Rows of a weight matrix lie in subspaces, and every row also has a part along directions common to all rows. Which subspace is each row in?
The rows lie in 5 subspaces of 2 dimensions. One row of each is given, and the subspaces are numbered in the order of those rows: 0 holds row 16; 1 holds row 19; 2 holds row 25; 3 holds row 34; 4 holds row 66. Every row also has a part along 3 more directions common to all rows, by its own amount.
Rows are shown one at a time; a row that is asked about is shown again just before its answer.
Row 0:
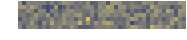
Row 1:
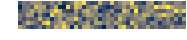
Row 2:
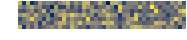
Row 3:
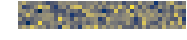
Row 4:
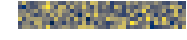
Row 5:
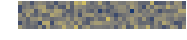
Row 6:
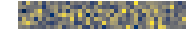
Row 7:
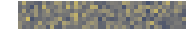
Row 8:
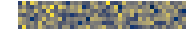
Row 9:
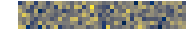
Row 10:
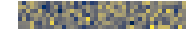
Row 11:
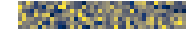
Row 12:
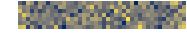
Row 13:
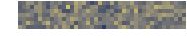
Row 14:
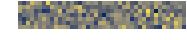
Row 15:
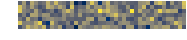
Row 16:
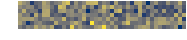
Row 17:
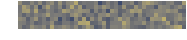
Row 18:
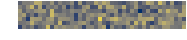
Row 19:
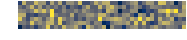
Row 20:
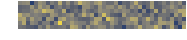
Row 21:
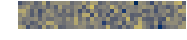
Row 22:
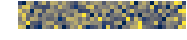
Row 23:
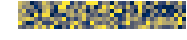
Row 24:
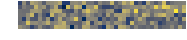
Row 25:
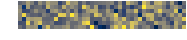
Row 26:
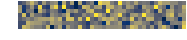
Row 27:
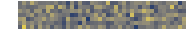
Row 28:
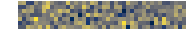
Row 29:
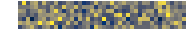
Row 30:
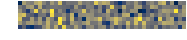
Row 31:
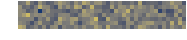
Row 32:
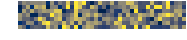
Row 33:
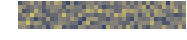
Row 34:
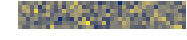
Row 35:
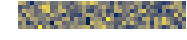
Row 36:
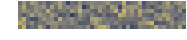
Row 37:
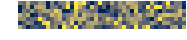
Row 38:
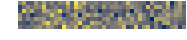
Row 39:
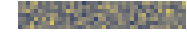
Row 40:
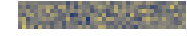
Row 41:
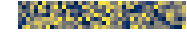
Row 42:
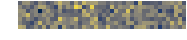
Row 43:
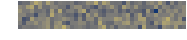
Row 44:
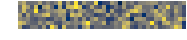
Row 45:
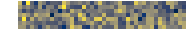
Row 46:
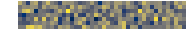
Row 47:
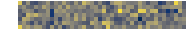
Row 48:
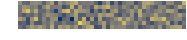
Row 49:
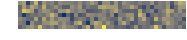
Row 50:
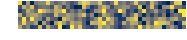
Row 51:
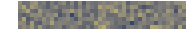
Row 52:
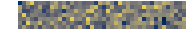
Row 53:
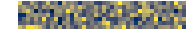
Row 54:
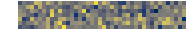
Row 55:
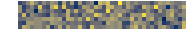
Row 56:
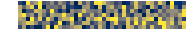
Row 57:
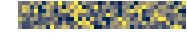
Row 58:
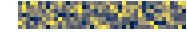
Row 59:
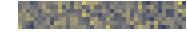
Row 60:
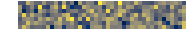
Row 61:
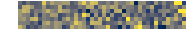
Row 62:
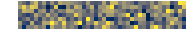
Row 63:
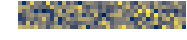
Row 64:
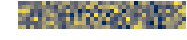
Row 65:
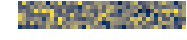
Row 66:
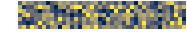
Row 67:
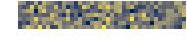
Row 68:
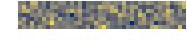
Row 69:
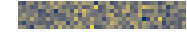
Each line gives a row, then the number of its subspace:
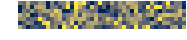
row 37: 0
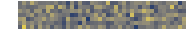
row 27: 2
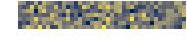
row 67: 3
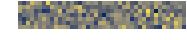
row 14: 1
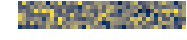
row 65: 1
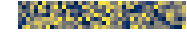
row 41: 3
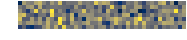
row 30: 1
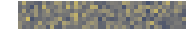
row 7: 1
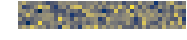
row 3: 4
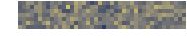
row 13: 0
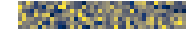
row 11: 0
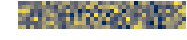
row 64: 4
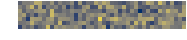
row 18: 1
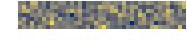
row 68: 2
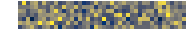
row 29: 3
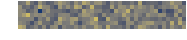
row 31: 4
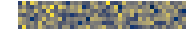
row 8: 2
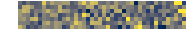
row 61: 4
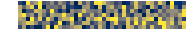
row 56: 1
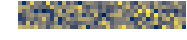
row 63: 1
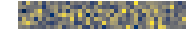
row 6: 4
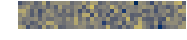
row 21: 4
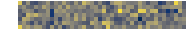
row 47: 1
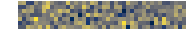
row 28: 2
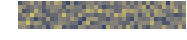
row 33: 0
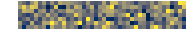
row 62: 2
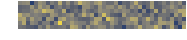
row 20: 1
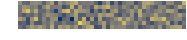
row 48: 3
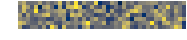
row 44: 3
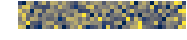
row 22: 4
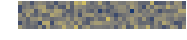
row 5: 0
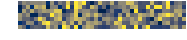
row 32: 0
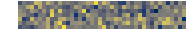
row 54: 1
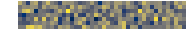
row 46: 1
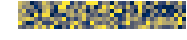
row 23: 0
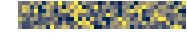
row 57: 3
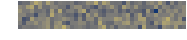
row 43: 1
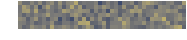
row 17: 3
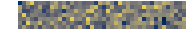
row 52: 3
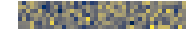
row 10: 2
